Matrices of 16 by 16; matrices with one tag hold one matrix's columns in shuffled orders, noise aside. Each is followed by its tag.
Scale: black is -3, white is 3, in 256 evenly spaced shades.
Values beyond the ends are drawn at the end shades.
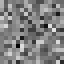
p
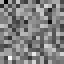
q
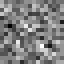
p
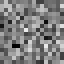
p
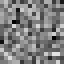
q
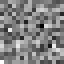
p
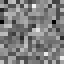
q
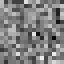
q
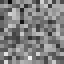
q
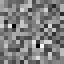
p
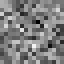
p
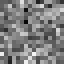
q
